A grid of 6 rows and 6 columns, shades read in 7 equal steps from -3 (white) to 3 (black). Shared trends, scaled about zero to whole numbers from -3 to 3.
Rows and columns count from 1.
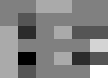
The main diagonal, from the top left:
0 1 0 0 2 -3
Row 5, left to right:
-1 3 0 -1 2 1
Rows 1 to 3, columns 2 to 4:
0 -1 -1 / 1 0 0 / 2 0 -1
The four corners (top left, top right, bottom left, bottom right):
0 0 -1 -3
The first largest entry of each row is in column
1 2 2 2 2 2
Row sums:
-2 1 2 -3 4 -3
